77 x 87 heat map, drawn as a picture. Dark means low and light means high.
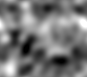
Histogram: bell-shaped. Lone odd cells: none. Odd rows or columns: none.
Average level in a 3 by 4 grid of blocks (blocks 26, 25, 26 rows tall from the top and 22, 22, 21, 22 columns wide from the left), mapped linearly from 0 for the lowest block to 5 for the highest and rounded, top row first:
3435 | 2253 | 5001
